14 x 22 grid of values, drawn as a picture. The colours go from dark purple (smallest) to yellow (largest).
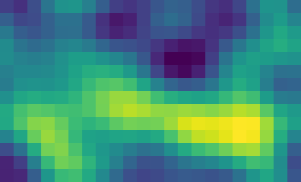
No lone cell stands out from its neighbours. The ninth with the lowest average is the top middle. The ninth with the highest average is the bottom right.
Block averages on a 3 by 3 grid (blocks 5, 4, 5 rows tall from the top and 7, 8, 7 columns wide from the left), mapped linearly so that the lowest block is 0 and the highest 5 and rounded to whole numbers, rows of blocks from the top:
2 0 2
4 4 4
4 4 5
